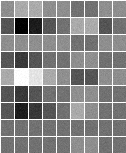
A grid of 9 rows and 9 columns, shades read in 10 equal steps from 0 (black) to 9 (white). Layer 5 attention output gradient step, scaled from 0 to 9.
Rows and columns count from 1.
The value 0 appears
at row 2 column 2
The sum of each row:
45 30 43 34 50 34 32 36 38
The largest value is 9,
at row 5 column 2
